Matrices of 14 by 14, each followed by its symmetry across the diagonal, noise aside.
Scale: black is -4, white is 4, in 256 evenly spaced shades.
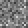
symmetric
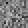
neither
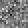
neither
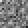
symmetric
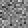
neither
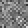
symmetric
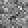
neither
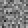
neither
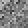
symmetric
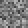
neither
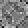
symmetric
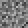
symmetric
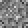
symmetric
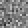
neither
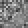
symmetric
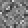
symmetric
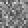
neither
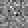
neither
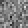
neither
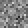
symmetric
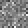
symmetric
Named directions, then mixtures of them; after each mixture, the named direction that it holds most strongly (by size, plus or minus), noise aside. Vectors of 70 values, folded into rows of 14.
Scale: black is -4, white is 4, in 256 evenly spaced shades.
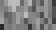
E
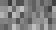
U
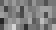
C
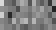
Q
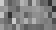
Q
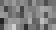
C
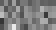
C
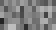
C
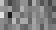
Q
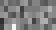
C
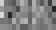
Q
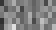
C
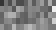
Q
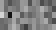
Q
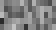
C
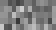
U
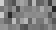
Q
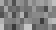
C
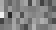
Q
